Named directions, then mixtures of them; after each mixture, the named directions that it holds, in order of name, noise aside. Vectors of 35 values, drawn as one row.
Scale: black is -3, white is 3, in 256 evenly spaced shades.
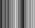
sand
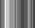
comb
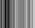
comb, sand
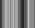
comb, sand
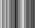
sand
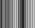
sand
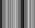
comb, sand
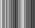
sand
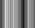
comb, sand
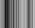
comb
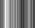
comb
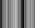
comb, sand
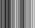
comb, sand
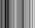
comb, sand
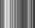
comb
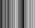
sand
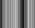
comb, sand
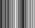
sand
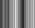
sand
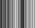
sand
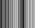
sand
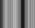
comb, sand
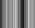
comb, sand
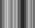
comb, sand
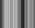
comb, sand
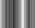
comb, sand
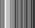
comb, sand
